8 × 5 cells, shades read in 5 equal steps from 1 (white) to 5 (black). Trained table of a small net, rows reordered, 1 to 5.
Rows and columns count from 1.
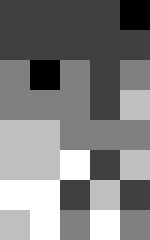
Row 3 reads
3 5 3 4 3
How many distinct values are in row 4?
3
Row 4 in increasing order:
2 3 3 3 4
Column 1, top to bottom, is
4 4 3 3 2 2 1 2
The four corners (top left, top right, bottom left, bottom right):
4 5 2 3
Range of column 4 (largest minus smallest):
3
